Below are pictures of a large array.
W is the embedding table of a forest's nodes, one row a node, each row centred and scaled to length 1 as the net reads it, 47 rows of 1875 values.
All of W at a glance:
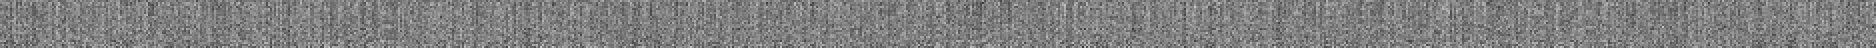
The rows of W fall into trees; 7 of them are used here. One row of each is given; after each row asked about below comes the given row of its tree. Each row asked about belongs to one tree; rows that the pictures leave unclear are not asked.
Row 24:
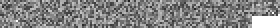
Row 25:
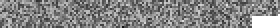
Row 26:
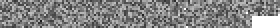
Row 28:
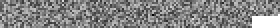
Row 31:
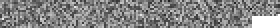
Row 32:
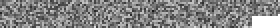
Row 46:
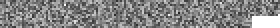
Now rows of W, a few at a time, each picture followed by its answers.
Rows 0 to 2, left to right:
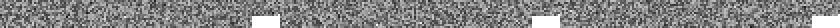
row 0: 32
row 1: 31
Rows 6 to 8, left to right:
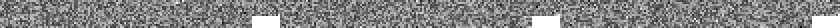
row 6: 24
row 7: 32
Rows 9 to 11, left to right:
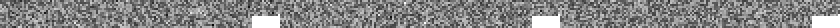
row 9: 46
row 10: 24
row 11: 28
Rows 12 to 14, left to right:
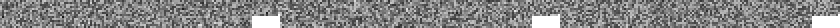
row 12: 24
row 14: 28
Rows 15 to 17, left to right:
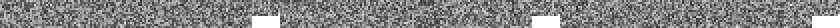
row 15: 24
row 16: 31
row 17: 26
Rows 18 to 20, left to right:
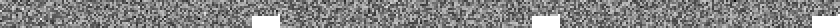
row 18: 26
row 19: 28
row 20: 25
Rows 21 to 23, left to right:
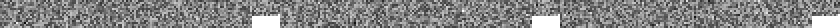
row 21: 28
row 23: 31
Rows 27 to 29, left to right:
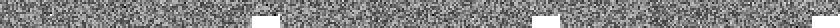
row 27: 24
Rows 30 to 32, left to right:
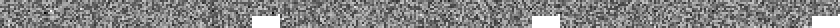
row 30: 25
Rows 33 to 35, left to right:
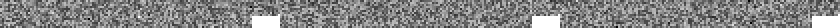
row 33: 25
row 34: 28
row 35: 46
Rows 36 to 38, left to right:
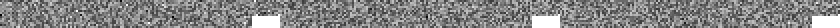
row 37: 28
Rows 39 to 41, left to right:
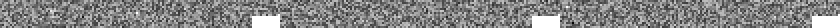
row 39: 25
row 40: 26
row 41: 26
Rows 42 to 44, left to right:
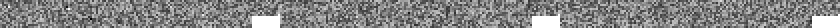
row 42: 46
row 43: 46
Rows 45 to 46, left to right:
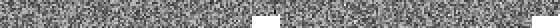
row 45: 28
